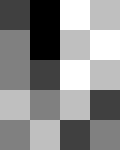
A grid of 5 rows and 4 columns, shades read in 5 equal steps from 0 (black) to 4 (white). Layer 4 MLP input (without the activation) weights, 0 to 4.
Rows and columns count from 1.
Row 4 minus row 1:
2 2 -1 -2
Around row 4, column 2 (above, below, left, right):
1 3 3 3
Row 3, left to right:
2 1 4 3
